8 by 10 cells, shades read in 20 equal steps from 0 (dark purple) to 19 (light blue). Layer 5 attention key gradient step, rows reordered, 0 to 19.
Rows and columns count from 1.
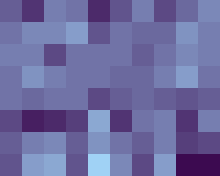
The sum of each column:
70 76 80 74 83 70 70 80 64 69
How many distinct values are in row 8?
7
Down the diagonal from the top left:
8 12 6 10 6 4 8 14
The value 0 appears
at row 8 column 9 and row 8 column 10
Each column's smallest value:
6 2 3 5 3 4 6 6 0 0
